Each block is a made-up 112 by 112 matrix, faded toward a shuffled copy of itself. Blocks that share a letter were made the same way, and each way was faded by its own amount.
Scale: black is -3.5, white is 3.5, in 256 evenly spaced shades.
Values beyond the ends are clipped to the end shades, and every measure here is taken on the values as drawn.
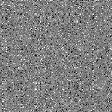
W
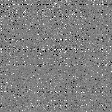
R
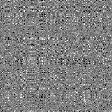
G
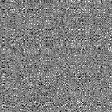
G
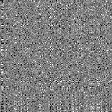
G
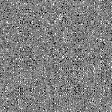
W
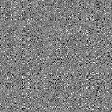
G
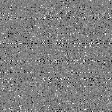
R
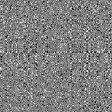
G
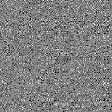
G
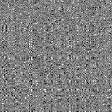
G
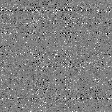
R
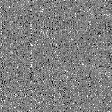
W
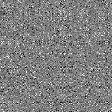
W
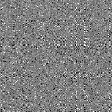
G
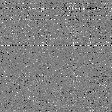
R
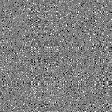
W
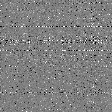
R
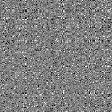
G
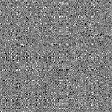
G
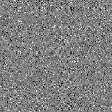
W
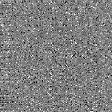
W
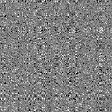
G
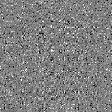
W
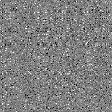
W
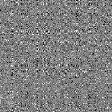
G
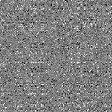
W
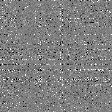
R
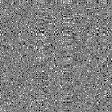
G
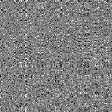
G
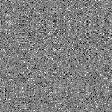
W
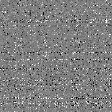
R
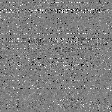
R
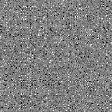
W
